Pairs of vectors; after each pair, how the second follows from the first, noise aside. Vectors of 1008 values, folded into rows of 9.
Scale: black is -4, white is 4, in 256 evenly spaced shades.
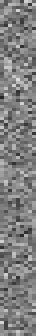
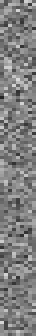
copied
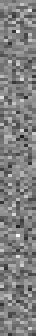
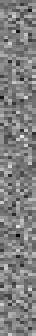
negated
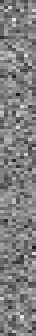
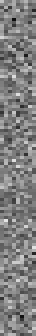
negated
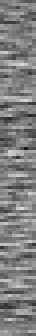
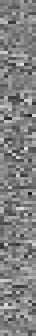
sign-scrambled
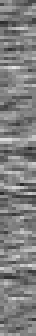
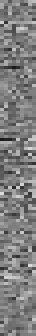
sign-scrambled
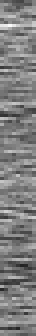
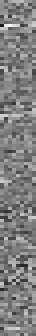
sign-scrambled
